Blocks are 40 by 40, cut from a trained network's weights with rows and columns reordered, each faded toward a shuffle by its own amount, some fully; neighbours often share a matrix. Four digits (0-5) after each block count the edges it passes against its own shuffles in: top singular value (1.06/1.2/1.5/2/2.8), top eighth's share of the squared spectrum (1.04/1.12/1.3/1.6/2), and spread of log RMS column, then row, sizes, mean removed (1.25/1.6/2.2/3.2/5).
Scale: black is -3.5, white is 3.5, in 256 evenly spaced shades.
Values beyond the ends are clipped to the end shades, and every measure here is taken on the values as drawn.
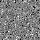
1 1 0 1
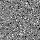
0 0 0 0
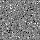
0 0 0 0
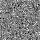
0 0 0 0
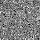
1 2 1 0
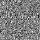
2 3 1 0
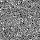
0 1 0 0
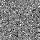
0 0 0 0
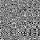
3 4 2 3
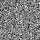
0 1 0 0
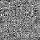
3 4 2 1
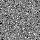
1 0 0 0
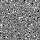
2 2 0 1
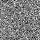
0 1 0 0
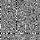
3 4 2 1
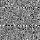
3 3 1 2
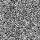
0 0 0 0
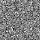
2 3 1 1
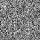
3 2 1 0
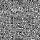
2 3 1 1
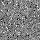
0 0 0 0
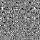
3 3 1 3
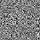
3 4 2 2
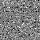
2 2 0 1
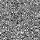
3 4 2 1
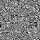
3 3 1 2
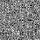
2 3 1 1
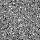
0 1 0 0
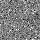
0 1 0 0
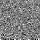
2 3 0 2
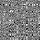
3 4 2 2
